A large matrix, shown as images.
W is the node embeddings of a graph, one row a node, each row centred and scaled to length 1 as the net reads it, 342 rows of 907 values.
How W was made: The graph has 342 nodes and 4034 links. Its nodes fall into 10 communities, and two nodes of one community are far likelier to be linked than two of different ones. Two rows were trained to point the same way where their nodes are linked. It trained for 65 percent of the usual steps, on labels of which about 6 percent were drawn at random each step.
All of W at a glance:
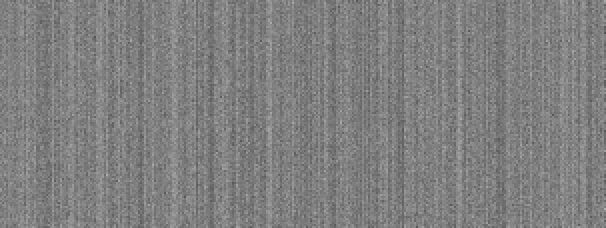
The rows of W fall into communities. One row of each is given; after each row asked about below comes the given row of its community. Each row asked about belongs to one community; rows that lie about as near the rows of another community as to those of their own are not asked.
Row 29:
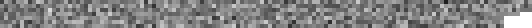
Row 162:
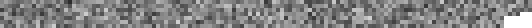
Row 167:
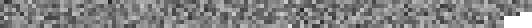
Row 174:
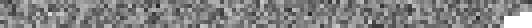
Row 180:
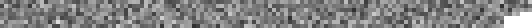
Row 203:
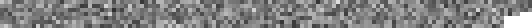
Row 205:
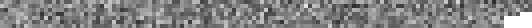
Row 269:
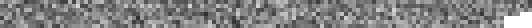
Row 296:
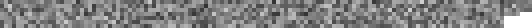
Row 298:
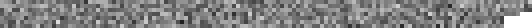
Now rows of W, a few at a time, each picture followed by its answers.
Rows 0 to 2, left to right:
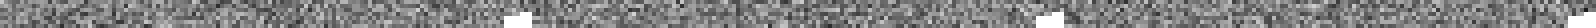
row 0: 203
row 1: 29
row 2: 29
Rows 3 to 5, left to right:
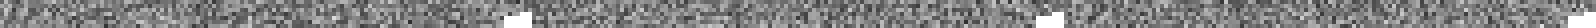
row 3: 298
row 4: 29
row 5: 269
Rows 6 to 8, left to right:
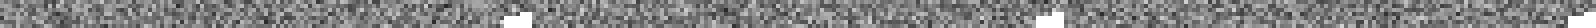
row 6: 180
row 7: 205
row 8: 174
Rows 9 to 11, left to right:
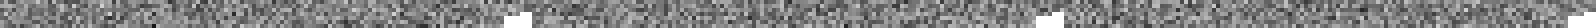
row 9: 298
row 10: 162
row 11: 180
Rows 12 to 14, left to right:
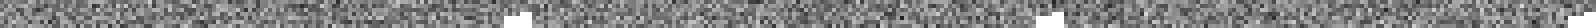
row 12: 296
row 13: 203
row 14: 162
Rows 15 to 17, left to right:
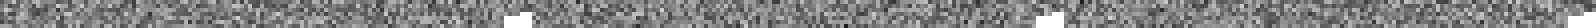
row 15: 162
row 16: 180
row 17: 29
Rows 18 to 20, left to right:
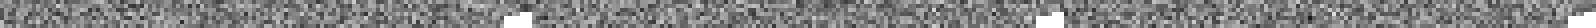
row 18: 298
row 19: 174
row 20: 298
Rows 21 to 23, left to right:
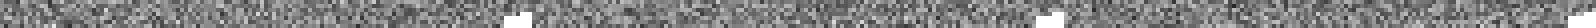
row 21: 180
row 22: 174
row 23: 269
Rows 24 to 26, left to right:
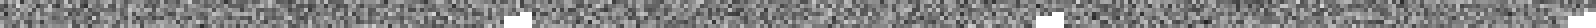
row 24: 167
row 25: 205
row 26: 269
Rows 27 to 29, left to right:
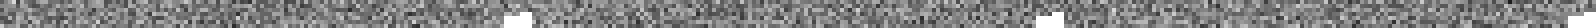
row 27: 29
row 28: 205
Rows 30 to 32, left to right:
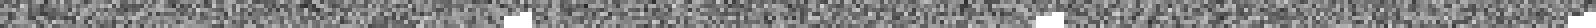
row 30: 162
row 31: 29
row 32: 174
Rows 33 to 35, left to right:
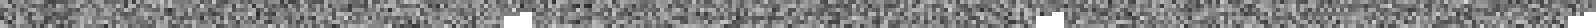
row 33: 203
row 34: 167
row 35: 162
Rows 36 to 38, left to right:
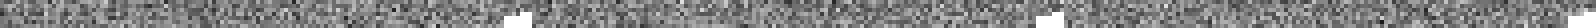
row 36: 298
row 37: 29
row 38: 269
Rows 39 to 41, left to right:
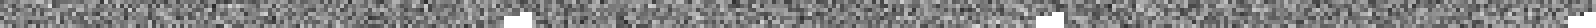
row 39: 180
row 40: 29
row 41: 162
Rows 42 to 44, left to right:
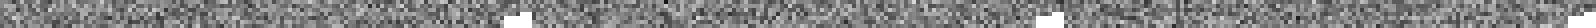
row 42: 205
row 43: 203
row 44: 167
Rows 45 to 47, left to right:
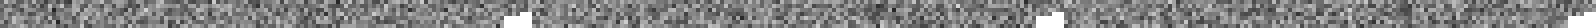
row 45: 162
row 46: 205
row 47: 205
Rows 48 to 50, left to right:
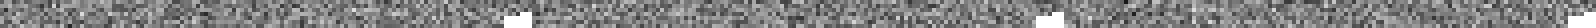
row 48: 205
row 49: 29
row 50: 203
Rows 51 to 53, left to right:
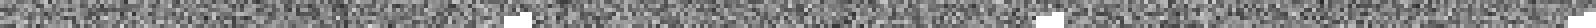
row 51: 167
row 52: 269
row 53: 174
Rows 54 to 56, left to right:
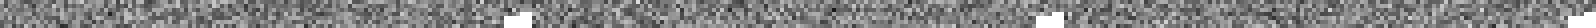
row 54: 174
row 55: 180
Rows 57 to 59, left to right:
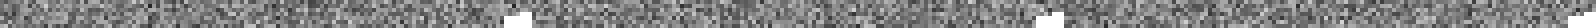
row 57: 174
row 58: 298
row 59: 162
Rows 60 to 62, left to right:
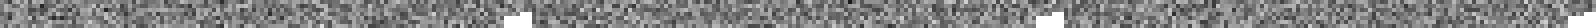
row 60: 162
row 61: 162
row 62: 162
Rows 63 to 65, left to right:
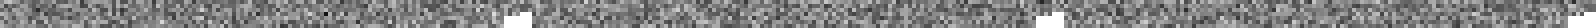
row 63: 269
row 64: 205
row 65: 296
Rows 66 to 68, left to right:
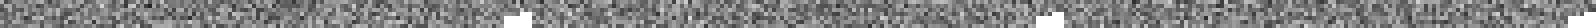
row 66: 203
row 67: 167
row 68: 298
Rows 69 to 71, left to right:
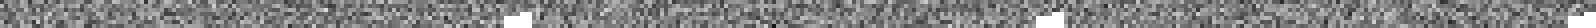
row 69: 29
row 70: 162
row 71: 296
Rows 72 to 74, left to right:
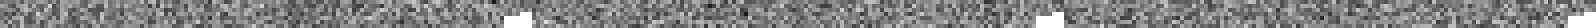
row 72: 167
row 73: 203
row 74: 203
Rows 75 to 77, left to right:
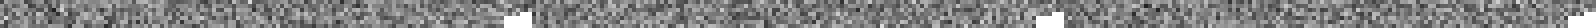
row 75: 269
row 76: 162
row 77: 167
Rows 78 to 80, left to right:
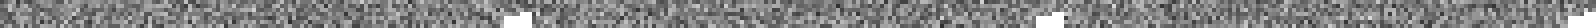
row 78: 29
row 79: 162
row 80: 269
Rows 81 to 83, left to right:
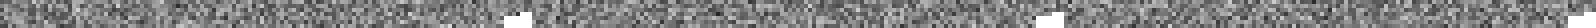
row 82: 162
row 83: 174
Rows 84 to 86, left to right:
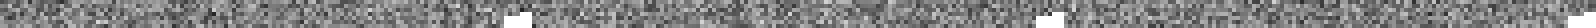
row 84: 296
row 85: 205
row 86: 29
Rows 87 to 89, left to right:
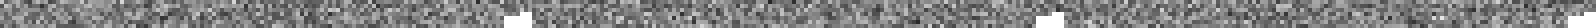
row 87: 174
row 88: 298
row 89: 296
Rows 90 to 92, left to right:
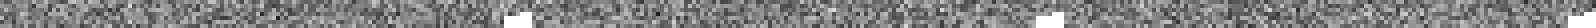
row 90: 174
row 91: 269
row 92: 269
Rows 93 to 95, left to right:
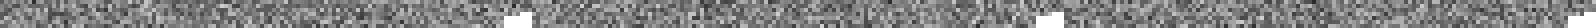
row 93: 269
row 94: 269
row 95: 205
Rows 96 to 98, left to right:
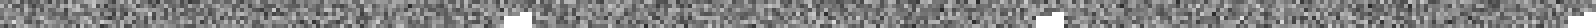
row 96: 269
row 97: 162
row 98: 167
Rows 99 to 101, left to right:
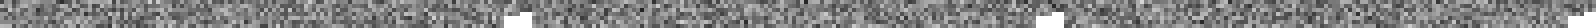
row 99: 296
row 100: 296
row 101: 162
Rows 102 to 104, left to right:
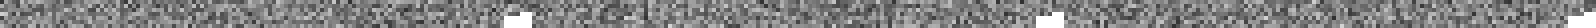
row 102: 296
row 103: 167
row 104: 203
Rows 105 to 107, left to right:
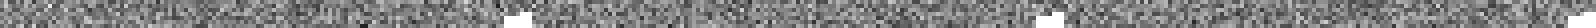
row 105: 167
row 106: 29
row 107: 174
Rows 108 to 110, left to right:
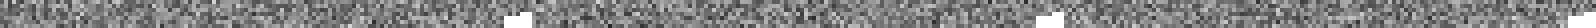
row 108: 162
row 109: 180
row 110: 269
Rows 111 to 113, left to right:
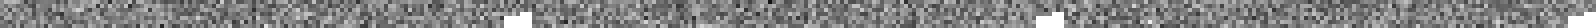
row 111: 269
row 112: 162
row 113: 203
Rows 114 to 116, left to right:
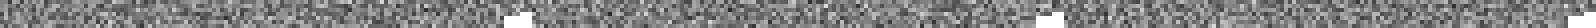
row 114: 162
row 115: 180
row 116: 29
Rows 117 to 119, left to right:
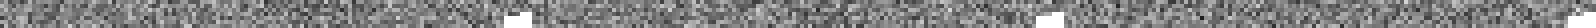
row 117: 167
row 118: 203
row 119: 180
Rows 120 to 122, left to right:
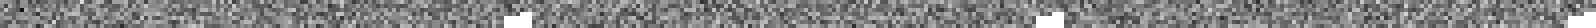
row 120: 29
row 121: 174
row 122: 29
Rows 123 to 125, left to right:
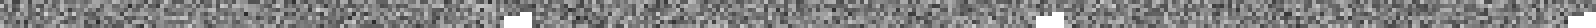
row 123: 29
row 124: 162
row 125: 167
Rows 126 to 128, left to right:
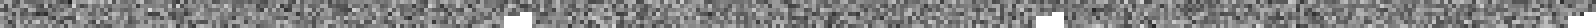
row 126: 296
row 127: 29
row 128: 162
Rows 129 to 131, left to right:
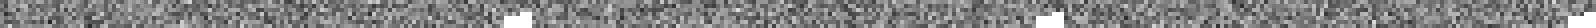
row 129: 29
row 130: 269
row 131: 162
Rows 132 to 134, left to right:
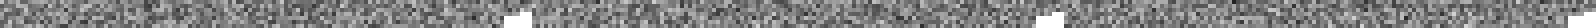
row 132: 174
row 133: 205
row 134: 269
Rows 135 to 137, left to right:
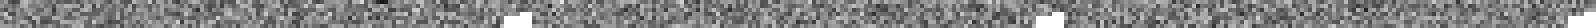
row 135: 203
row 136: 296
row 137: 174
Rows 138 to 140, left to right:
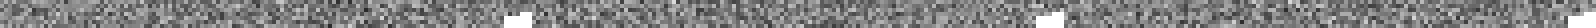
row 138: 174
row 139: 269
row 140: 174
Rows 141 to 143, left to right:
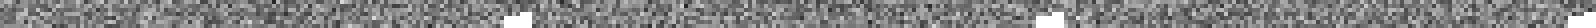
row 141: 29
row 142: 29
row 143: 205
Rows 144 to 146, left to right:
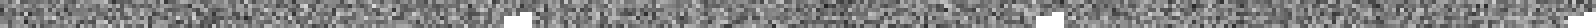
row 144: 298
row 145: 174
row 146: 269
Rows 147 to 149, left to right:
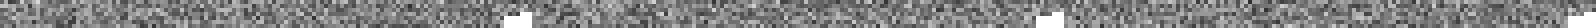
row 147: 205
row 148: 174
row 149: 296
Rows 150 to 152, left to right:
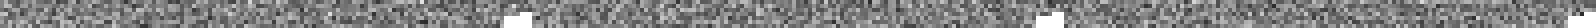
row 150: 296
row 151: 174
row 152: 296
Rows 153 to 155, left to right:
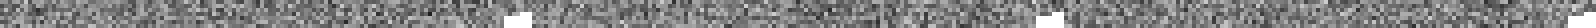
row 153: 162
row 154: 167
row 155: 298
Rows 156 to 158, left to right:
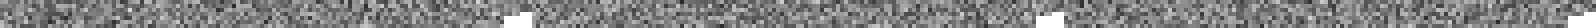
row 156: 203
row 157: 269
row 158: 180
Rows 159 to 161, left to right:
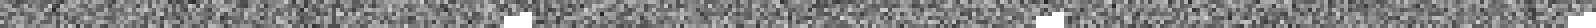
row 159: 167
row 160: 29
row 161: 174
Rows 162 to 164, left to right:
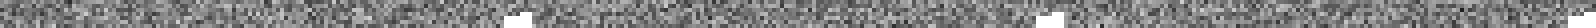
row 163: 174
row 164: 296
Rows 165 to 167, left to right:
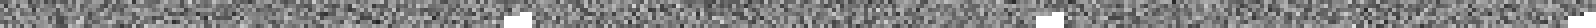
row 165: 29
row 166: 269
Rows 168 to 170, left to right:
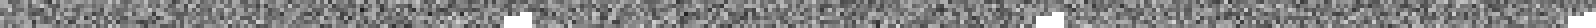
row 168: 205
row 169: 174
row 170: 269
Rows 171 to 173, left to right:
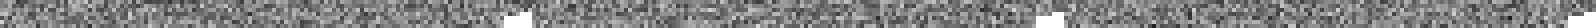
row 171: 269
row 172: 296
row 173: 180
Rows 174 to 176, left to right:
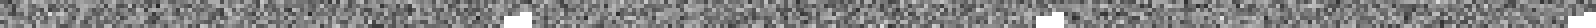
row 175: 174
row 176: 298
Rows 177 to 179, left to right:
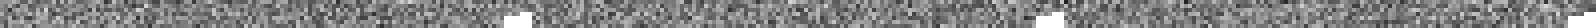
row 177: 269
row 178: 180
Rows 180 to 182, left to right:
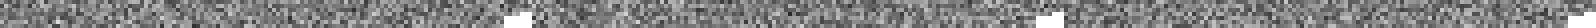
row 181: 269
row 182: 29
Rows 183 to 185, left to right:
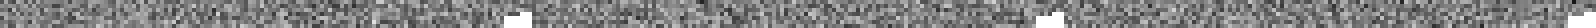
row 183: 167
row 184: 298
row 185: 29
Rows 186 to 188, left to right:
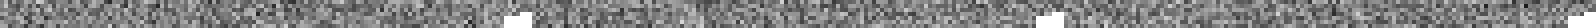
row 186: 167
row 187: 269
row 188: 296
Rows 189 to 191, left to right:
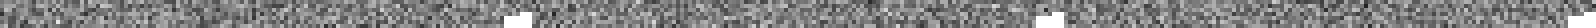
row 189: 298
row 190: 296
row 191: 29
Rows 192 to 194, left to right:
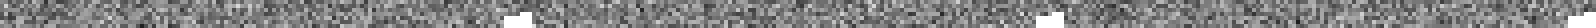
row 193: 203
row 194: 162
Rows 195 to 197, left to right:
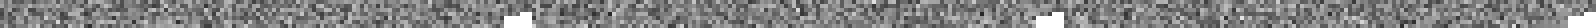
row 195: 298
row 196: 162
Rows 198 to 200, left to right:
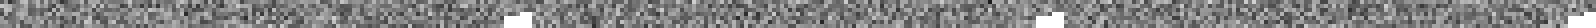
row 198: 298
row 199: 180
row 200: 167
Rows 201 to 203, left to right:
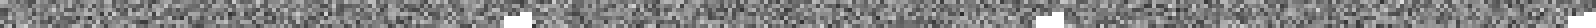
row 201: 205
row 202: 205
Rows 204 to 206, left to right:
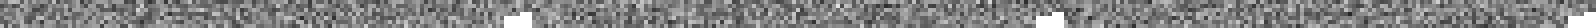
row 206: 298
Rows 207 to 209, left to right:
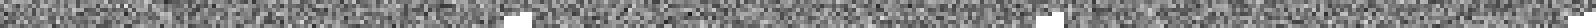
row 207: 180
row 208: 296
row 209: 162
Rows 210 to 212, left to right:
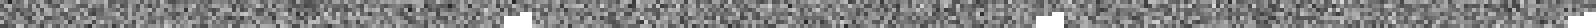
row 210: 167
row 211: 180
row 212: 269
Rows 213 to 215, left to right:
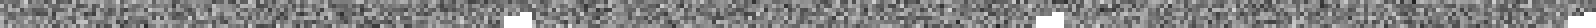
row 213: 296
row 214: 203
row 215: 296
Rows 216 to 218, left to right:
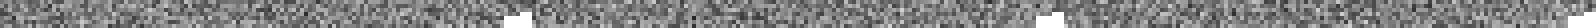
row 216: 29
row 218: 162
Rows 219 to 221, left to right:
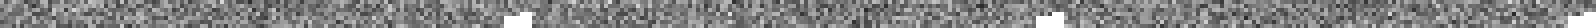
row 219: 174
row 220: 167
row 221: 174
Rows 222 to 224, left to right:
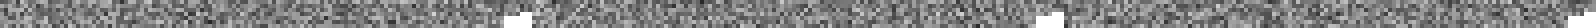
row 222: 296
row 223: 269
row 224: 205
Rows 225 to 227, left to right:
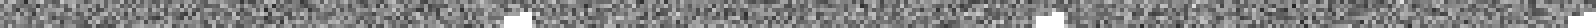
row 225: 180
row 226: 203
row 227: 174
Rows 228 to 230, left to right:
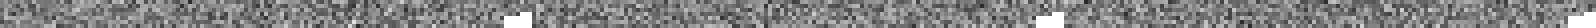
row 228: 162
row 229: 162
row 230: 269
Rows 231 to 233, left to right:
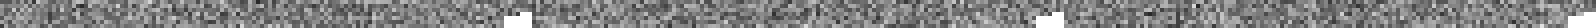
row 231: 167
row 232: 162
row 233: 203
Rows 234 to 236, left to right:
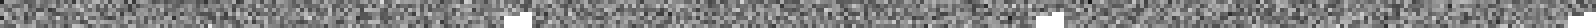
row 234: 269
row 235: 269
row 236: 205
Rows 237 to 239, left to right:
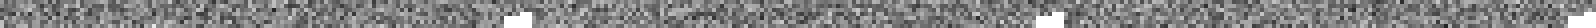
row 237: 167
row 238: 205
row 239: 174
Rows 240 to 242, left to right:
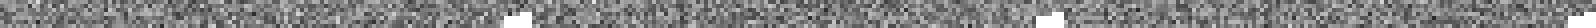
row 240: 205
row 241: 174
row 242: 205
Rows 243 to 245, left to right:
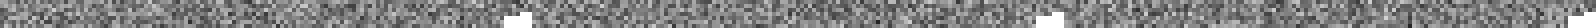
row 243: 205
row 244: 167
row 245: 167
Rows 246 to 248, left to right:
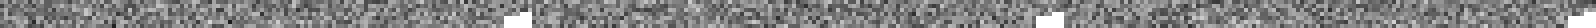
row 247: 162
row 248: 174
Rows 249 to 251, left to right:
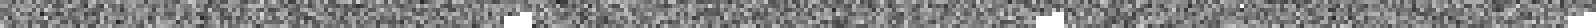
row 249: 167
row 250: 269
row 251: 203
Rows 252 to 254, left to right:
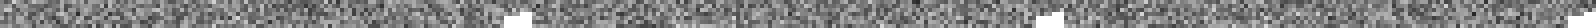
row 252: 174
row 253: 29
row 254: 203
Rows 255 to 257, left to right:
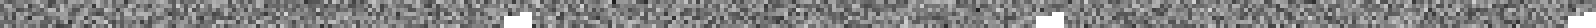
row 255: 174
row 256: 167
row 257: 180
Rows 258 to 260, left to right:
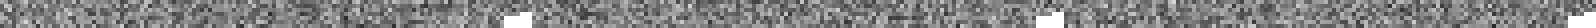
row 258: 296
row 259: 269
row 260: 205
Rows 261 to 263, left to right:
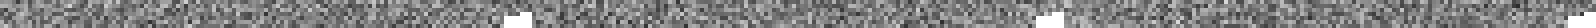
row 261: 205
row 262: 162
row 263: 205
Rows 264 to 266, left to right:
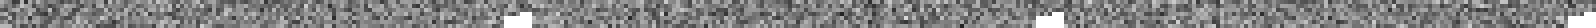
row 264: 203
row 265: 205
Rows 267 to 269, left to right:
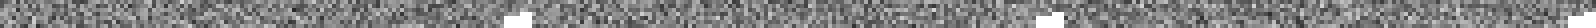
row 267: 180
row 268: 269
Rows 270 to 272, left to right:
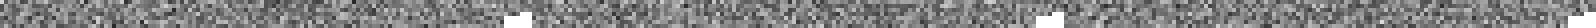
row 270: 174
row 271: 167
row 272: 167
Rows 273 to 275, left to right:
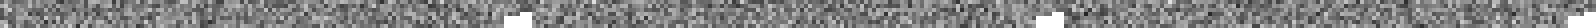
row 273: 298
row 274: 180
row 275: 296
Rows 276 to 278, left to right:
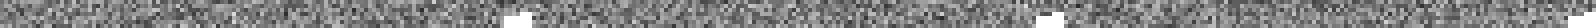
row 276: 296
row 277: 167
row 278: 269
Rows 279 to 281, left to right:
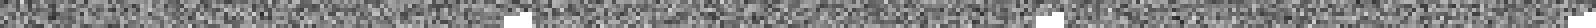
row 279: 180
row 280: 296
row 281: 269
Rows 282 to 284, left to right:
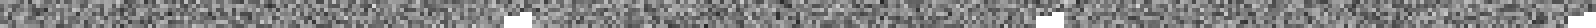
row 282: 162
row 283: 205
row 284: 167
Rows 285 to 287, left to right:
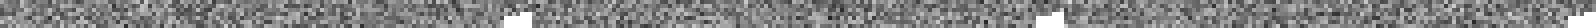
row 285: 205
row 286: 29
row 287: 162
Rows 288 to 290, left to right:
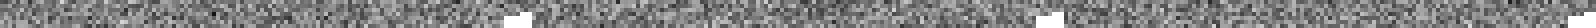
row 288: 180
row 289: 174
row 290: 162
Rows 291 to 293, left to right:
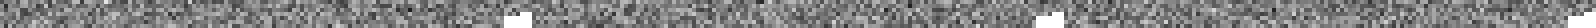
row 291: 296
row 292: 180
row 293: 162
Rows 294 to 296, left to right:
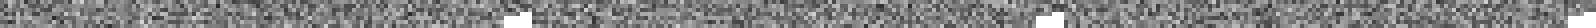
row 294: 29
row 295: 298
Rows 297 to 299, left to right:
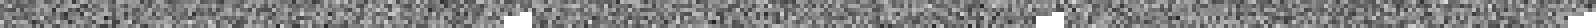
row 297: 203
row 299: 269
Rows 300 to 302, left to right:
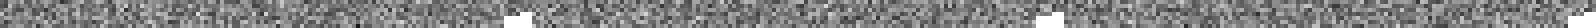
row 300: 29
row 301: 180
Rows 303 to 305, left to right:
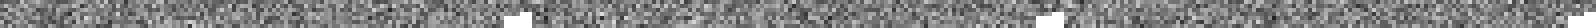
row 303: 203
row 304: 29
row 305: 205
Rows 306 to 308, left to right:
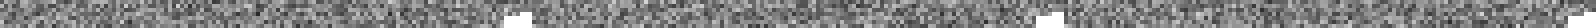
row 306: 296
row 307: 174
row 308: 298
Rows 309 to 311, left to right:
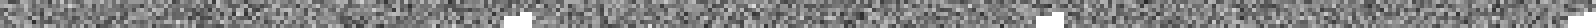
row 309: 205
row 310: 174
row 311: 180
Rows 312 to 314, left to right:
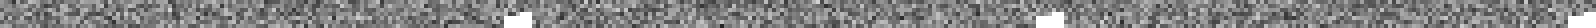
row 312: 174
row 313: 269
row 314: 174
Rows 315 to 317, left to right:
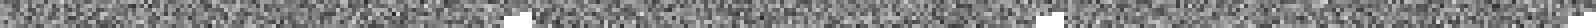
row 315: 180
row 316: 298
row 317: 167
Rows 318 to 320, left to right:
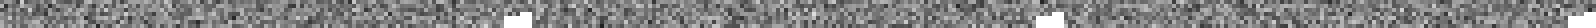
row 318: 296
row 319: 298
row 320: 162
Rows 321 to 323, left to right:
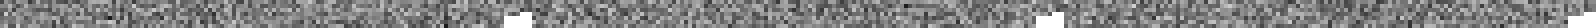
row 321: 298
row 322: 167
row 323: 203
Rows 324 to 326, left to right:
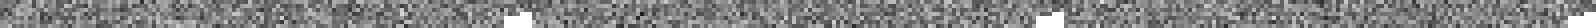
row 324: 203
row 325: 203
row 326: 29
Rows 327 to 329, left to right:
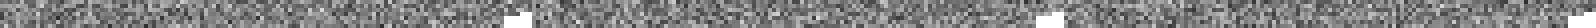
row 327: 203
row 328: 269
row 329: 269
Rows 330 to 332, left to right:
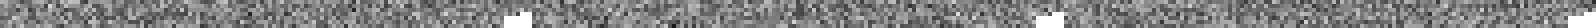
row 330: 205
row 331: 162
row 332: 269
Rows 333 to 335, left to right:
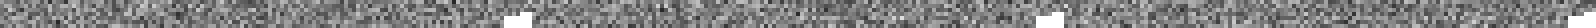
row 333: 205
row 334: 174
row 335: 174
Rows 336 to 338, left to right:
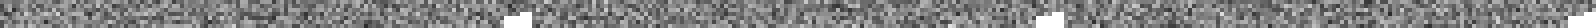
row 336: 29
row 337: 162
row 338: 180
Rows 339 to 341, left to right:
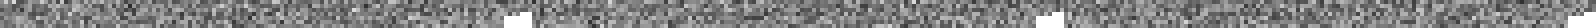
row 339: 162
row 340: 162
